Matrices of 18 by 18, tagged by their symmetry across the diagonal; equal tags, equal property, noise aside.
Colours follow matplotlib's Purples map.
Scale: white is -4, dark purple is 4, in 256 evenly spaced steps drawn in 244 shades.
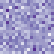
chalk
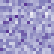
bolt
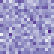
bolt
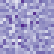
bolt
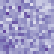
chalk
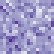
chalk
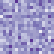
chalk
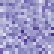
bolt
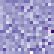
chalk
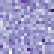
chalk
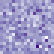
chalk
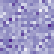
chalk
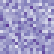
bolt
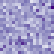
bolt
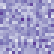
bolt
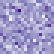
chalk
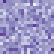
bolt
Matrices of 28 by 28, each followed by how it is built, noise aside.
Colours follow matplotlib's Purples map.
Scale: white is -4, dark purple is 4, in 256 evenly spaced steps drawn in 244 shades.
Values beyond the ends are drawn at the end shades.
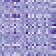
low rank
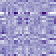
low rank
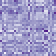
low rank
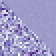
lower triangular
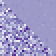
lower triangular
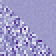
lower triangular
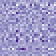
low rank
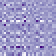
low rank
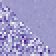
lower triangular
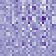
low rank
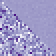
lower triangular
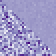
lower triangular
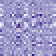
low rank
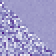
lower triangular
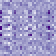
low rank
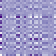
low rank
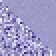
lower triangular
